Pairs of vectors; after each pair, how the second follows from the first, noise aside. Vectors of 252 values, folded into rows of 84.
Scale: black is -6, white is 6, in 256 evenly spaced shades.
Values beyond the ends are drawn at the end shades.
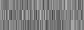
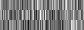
scaled up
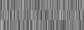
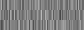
negated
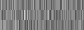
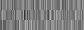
negated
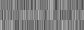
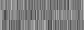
wrapped around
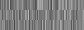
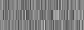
wrapped around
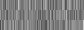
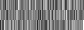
scaled up
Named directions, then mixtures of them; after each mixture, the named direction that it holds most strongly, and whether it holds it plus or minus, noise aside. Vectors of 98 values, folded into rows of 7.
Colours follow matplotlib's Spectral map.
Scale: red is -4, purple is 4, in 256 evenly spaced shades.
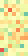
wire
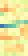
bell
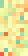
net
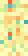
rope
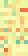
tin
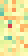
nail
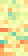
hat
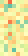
rope, plus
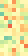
nail, plus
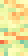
hat, minus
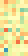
tin, minus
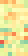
hat, minus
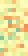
wire, minus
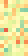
tin, minus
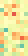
wire, plus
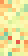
net, minus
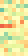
bell, minus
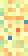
rope, plus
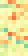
hat, minus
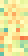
wire, plus
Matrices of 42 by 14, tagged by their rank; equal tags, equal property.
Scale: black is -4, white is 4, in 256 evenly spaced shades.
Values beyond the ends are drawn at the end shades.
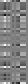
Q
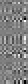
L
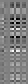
Q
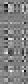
L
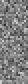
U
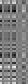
Q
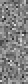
U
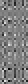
L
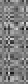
L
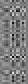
L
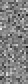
U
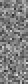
U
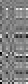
L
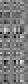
L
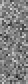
U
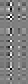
Q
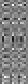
L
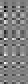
Q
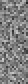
U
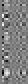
L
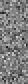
U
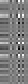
Q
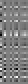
Q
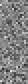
U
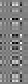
Q
